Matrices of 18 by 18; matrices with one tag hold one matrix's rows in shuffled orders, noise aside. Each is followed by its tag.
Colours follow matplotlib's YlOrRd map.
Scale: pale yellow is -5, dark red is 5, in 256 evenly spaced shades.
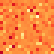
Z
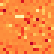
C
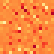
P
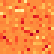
C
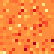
P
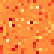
Z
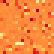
C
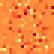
P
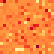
C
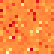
Z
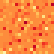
P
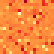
P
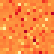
P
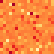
Z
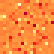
P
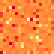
Z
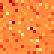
Z
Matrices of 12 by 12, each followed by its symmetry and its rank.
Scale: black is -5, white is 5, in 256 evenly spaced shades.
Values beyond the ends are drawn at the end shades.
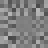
antisymmetric, rank two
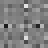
antisymmetric, rank two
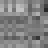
neither, rank two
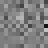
neither, rank two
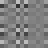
neither, rank one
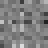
antisymmetric, rank two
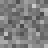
neither, full rank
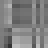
neither, rank one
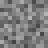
neither, full rank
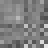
symmetric, rank two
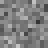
neither, full rank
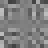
antisymmetric, rank two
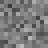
neither, full rank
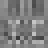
neither, rank two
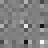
symmetric, rank two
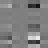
neither, rank one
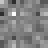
symmetric, rank two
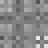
symmetric, rank two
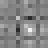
symmetric, rank two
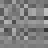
neither, rank two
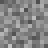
neither, full rank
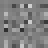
antisymmetric, rank two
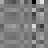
neither, rank one
